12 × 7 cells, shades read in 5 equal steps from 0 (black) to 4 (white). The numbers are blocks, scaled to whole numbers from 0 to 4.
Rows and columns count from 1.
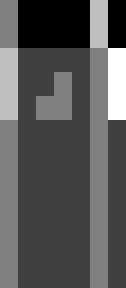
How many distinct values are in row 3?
4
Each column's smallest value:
2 0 0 0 0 2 0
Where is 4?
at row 3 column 7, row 4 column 7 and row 5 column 7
